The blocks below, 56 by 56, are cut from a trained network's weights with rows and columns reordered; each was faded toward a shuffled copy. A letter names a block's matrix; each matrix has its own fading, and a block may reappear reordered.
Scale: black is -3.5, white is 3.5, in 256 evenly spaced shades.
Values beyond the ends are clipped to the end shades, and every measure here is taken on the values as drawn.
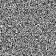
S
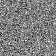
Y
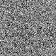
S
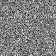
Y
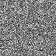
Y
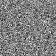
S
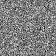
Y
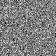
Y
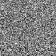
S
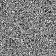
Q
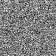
Y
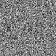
S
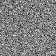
Q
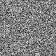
Y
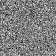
Y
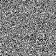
Q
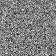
S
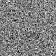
Q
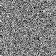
Y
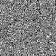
Q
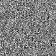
S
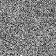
Q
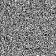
S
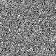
Q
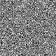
Q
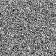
Y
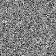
Q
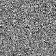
Q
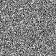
Y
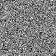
Q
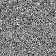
Q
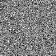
Q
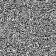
S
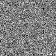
Q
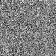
S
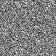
Y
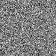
Y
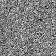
S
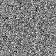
Q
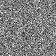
Y
